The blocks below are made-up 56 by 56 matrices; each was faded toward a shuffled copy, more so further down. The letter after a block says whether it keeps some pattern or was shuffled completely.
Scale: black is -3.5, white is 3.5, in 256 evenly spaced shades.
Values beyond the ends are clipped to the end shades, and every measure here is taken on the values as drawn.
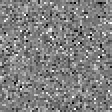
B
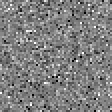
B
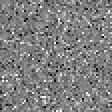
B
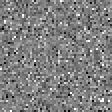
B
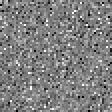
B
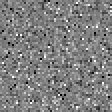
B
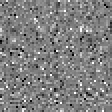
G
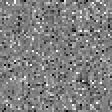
G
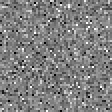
B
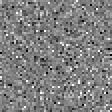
G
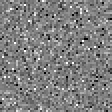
B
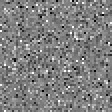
B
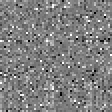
G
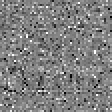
G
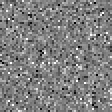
B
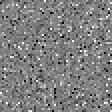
B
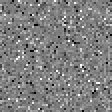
B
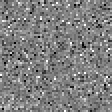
B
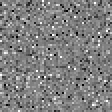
G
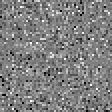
G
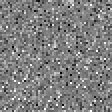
B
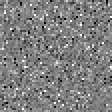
B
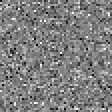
G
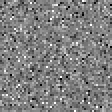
B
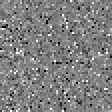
B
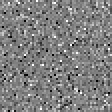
G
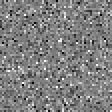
G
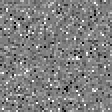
B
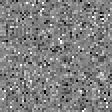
G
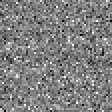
B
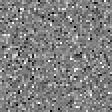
G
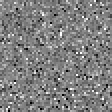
B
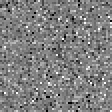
B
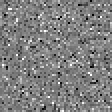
G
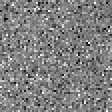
B
